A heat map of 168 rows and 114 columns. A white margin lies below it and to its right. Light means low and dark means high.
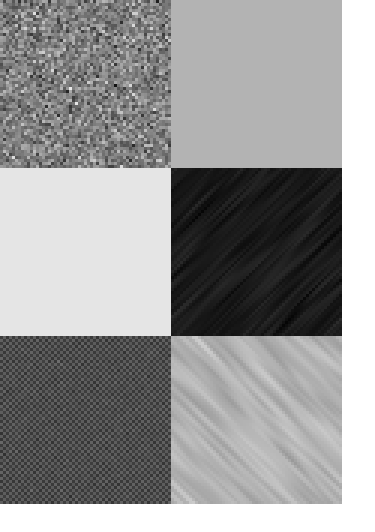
It is made of 3 by 2 panels. Panel 1,1: middling, fine-grained, strong in contrast. Panel 1,2: low, flat. Panel 2,1: very low, flat. Panel 2,2: very high, slanting up to the right, faint in contrast. Panel 3,1: high, checkered. Panel 3,2: low, slanting down to the right, faint in contrast.
